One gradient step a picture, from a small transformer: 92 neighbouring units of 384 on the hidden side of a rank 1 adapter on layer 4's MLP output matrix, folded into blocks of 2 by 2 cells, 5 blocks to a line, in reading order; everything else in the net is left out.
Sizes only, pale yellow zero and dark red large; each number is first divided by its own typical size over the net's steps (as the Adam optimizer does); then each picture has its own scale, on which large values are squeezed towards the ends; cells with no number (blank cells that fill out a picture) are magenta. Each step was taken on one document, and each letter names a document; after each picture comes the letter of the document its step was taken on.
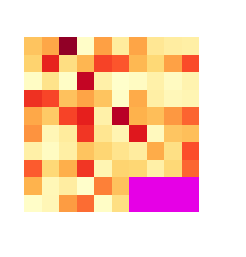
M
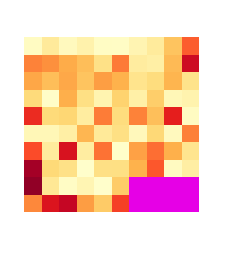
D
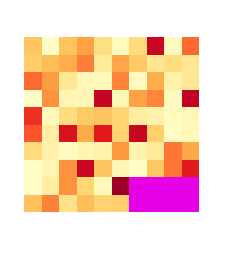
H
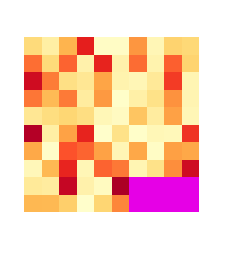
D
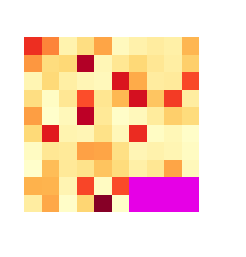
H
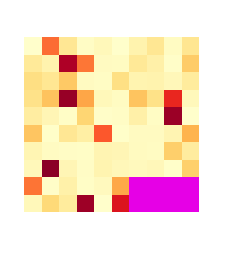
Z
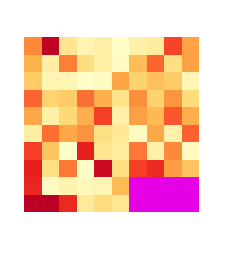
D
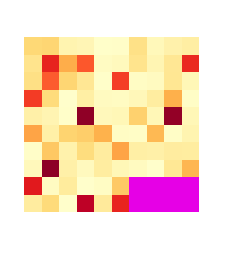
Z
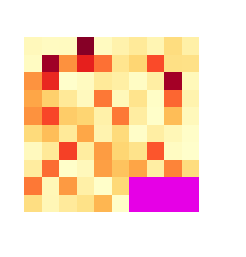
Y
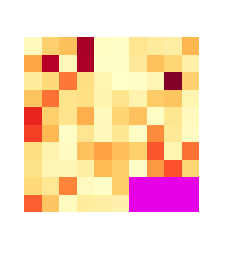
Y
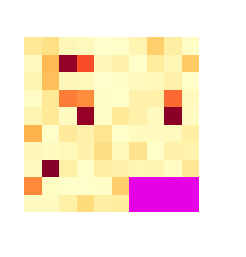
Z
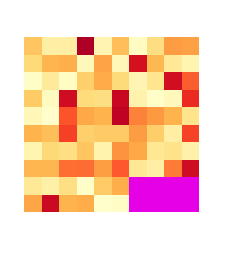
M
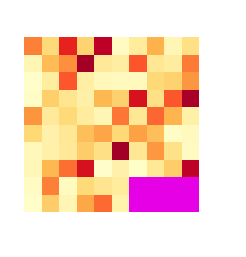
H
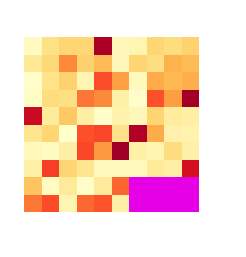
H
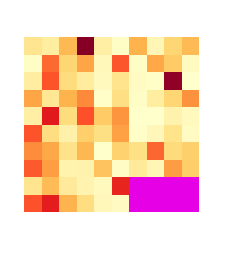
Y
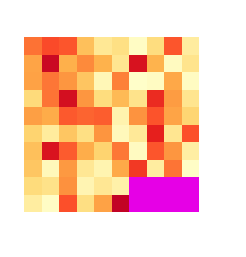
D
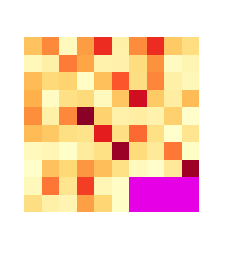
H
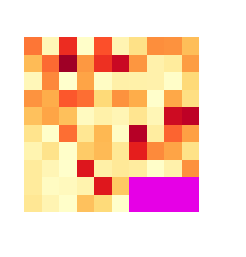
M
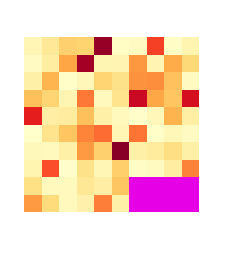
H
